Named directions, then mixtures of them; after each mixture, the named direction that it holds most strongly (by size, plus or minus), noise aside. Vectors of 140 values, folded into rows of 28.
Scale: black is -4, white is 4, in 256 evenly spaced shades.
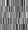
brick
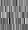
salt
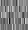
salt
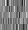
brick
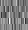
salt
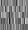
salt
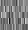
salt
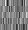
brick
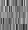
brick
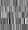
salt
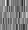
brick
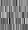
salt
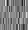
brick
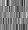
brick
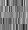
brick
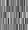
brick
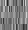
brick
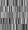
salt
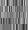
brick
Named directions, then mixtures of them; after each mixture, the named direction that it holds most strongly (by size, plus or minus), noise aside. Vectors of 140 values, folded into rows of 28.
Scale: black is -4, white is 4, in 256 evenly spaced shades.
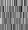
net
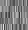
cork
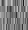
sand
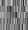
sand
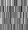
net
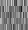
net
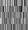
net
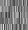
cork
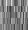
sand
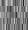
sand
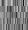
sand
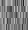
sand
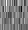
net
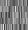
cork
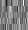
sand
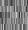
sand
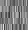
cork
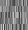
cork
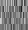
net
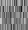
net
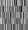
net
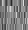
sand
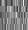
sand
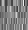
sand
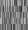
net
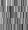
sand
